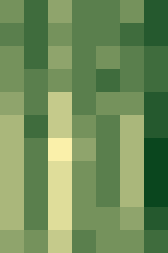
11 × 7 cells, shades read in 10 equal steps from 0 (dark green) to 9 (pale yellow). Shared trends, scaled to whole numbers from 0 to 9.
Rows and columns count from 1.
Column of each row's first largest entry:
3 3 3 1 3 3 3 3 3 3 3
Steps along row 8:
down up down down up down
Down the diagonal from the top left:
4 2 5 3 4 6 0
